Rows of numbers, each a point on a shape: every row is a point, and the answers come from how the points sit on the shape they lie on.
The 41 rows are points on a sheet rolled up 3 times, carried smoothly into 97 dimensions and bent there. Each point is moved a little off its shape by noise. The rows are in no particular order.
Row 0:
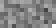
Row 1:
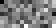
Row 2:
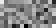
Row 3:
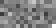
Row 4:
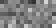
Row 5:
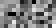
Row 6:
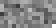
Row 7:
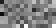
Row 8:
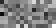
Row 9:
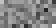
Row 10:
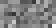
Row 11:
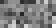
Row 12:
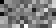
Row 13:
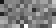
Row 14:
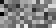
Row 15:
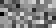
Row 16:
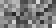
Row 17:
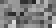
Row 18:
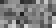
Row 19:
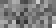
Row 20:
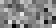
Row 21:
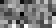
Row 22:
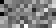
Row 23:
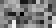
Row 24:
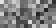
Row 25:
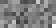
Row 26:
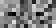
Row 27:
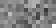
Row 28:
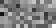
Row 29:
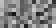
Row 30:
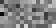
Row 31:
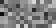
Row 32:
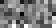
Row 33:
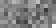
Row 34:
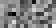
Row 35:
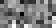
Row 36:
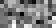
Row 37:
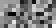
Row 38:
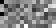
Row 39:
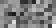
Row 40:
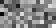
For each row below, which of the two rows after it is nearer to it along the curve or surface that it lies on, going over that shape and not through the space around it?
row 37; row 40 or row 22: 22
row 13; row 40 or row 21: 40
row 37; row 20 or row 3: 20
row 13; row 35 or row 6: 6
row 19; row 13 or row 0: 0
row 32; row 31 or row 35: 35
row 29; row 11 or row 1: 11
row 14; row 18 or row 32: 32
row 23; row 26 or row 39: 26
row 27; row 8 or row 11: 8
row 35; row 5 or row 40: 5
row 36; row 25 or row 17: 17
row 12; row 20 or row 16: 20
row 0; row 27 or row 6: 6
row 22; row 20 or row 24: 20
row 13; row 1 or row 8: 8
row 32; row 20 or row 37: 37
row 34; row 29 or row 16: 29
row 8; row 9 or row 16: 9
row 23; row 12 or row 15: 12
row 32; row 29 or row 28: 29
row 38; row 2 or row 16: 2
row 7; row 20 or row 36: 20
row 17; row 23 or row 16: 16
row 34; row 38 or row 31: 31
